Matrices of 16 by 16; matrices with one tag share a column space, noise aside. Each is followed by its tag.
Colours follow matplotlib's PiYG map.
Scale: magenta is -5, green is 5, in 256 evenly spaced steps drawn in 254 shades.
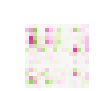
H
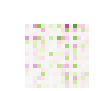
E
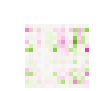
H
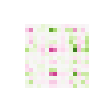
H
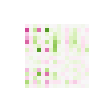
H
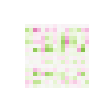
H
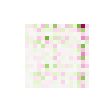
E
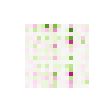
E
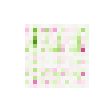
H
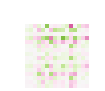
E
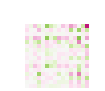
E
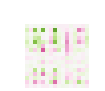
H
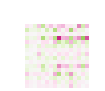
E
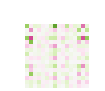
E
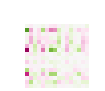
H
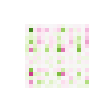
H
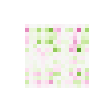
H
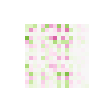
E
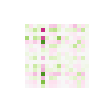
E
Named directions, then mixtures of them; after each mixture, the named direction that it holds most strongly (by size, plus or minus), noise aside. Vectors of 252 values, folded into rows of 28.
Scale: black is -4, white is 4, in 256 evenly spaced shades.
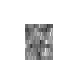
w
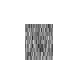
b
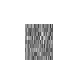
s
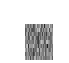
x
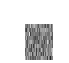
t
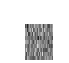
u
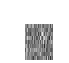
s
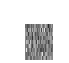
b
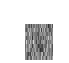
b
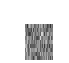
s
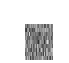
t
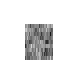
w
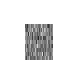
u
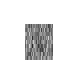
b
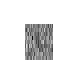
b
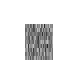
x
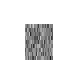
t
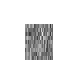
s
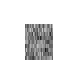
u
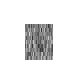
b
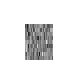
u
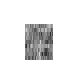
w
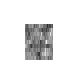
w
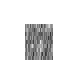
b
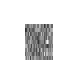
x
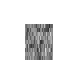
x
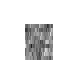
w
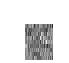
s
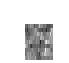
w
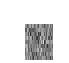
s
